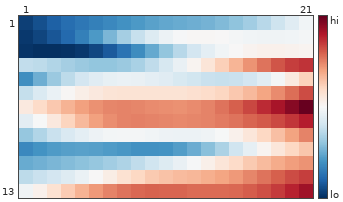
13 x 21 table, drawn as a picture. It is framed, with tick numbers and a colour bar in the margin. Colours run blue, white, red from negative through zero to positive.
There is an overall slope up to the bottom right. The ninth with the lowest average is the top left. Streaks run across, left to right.
